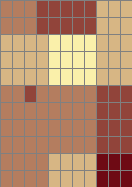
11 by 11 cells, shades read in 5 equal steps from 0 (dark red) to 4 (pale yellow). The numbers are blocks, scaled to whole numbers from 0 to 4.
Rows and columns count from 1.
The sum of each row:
20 20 37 37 37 18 19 19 19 20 20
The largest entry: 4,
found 12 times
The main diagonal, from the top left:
2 2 3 3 4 2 2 2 1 0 0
